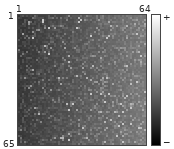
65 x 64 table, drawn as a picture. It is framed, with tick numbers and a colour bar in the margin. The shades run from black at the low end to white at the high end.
Odd rows or columns: none. Slope: up to the right. Stripes: none. Grain: fine.
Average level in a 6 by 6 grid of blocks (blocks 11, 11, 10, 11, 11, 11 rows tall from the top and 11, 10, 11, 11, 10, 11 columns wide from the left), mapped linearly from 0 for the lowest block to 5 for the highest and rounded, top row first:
0 1 2 3 4 5 | 0 1 2 3 4 5 | 0 1 2 3 4 5 | 0 1 2 3 4 5 | 0 1 2 3 4 5 | 0 1 2 3 4 5
